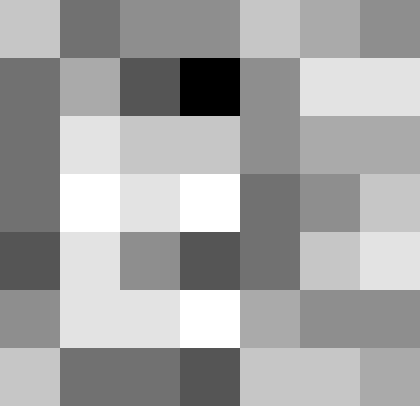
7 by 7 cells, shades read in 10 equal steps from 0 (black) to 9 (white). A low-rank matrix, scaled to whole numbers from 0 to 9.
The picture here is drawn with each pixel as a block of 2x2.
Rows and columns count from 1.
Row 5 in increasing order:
3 3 4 5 7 8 8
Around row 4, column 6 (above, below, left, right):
6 7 4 7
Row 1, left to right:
7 4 5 5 7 6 5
